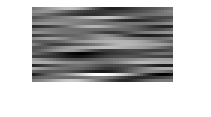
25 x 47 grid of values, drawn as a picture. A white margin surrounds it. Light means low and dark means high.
Grain: streaks across. Slope: none. Histogram: bell-shaped. Average level on the scale: 60%.
